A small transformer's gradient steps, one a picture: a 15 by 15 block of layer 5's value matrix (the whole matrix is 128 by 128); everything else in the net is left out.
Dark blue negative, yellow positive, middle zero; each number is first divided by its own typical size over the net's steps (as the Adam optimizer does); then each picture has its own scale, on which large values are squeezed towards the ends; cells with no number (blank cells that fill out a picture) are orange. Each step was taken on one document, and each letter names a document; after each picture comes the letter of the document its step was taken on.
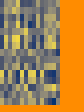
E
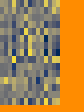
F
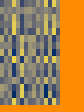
F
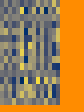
F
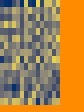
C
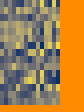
E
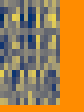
E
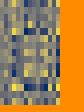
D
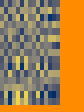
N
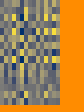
F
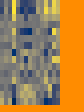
F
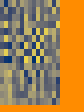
C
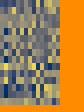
C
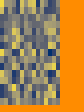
E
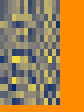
D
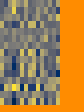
D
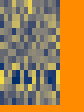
E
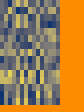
N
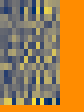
C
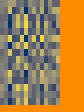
N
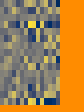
D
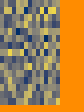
N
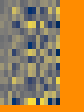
D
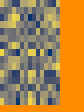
E
